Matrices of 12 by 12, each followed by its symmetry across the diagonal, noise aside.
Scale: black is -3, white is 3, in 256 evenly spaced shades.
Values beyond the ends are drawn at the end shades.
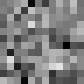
neither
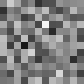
antisymmetric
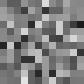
antisymmetric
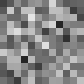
symmetric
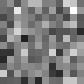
neither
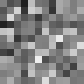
symmetric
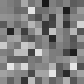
antisymmetric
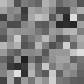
symmetric
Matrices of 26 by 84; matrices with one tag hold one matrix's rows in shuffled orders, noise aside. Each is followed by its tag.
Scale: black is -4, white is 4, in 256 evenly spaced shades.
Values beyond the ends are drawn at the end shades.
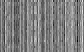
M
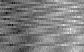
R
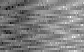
R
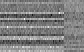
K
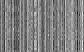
M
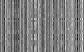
M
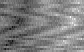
R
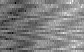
R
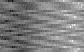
R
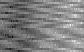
R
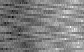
R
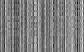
M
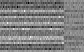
K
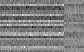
K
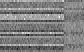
K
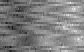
R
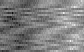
R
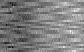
R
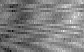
R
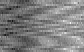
R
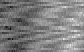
R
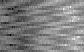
R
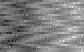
R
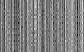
M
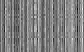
M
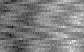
R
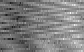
R
